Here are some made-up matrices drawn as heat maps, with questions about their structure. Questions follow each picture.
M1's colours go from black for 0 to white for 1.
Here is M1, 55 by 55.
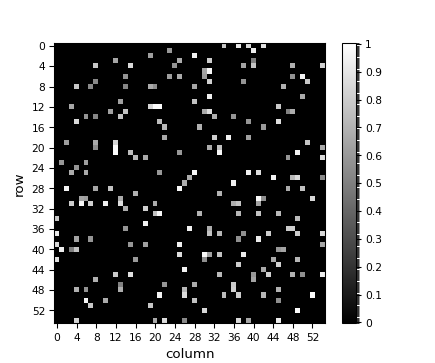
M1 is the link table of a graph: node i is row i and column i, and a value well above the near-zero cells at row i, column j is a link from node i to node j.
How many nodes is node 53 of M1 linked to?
0
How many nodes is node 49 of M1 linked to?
6
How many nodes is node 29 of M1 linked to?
2
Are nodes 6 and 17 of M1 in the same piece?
no
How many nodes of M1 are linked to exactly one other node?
2
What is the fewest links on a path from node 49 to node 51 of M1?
4
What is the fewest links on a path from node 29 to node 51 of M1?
5
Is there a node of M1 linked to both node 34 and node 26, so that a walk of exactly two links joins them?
yes
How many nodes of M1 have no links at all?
3
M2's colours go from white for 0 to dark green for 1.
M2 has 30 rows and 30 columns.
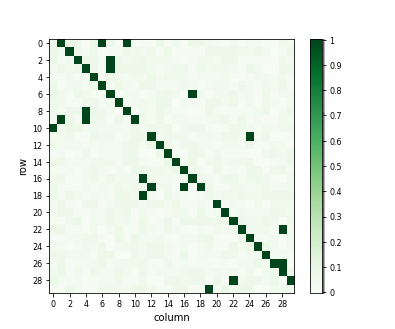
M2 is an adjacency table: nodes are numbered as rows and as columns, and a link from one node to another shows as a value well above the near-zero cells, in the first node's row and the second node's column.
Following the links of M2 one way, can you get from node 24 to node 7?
no
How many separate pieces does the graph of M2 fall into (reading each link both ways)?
1
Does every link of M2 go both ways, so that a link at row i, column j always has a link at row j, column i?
no
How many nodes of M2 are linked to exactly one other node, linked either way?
0
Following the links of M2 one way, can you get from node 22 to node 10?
no
